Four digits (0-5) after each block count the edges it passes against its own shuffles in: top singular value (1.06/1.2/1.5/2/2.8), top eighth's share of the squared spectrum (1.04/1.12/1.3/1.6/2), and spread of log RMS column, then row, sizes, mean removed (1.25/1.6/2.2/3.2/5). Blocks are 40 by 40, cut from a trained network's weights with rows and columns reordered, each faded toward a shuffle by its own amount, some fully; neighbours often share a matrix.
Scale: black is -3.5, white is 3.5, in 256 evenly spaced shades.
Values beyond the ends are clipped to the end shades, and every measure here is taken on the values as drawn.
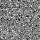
2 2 0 0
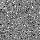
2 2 0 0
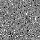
2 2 0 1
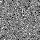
0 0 0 0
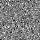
1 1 0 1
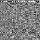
3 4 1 2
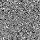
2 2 0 1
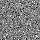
1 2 0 0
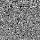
2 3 0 1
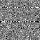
3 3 0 2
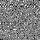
3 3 0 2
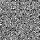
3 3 1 0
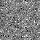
2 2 0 0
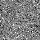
0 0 0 0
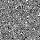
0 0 0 0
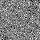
0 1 0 0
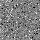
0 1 0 0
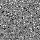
0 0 0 0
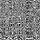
3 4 2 2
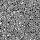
0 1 0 0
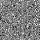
2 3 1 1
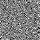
2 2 1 0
